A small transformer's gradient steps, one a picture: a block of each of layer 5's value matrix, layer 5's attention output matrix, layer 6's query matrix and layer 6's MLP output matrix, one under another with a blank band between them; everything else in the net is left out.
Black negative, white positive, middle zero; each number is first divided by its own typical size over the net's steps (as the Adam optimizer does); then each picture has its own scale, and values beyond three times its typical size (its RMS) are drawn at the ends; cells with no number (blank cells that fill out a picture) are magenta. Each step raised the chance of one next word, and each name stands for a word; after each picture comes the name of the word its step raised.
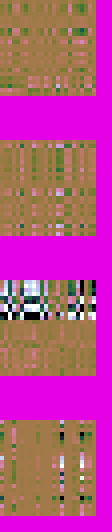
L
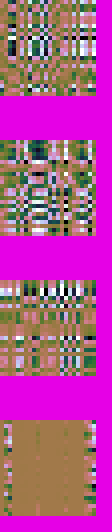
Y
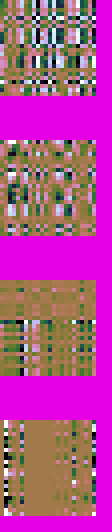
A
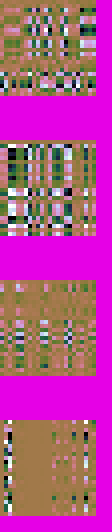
L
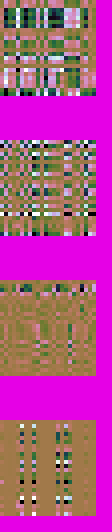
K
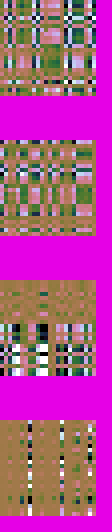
A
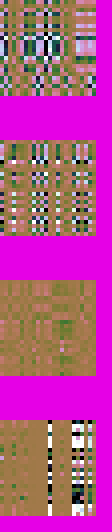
Y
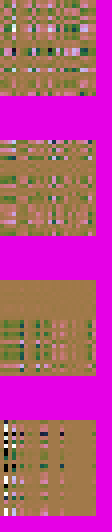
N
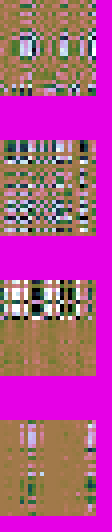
Y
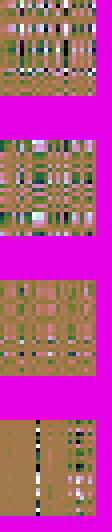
N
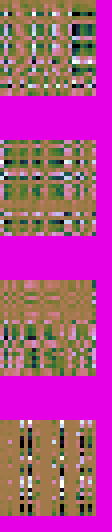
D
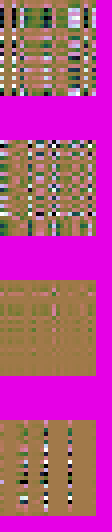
K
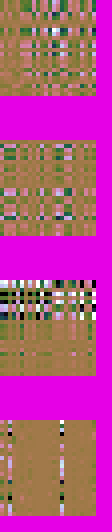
L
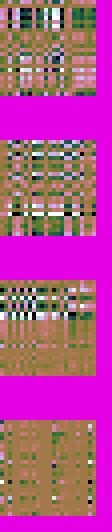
K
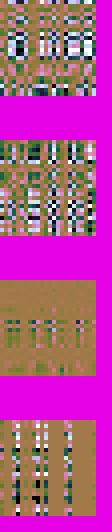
Y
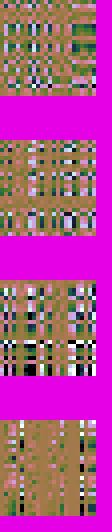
D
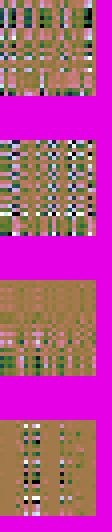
K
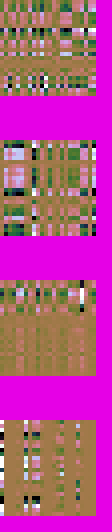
L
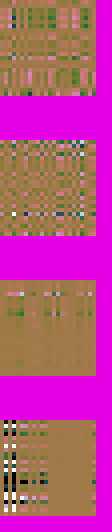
K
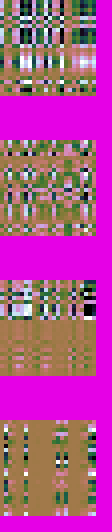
A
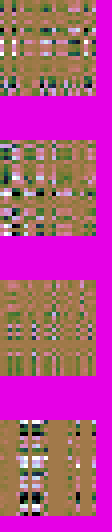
L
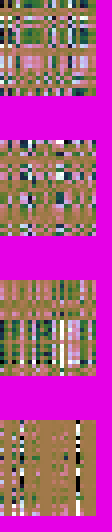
A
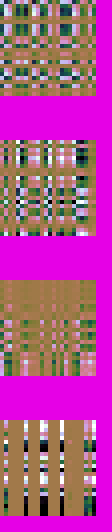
D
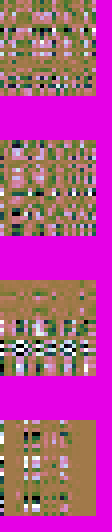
L
